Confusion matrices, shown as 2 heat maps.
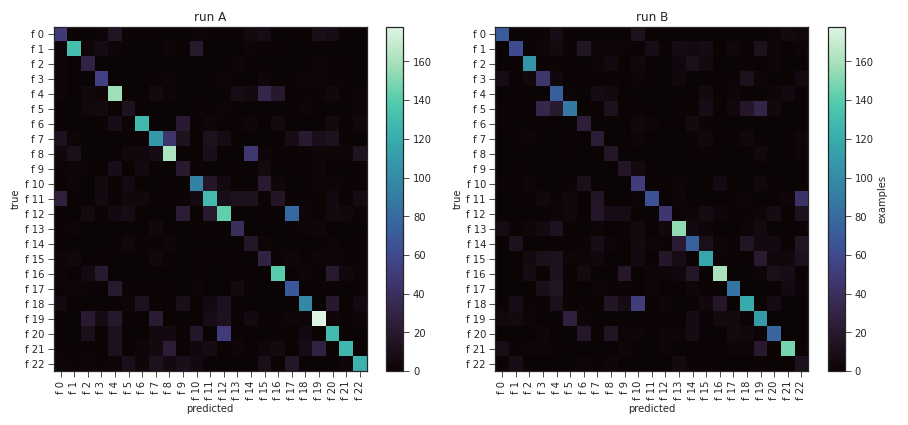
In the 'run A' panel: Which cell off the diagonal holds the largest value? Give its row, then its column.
f 12, f 17
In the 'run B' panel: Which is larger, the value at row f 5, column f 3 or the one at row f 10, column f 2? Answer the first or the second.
the first
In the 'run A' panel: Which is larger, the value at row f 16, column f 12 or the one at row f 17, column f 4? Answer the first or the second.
the second
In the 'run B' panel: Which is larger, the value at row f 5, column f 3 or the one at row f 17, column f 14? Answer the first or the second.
the first
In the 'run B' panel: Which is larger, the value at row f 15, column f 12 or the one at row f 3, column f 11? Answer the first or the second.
the first
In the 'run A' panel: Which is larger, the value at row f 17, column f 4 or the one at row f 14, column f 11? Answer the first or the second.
the first
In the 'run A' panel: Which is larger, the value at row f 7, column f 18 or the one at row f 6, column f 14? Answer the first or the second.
the first
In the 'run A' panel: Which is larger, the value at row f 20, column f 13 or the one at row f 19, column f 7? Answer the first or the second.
the second
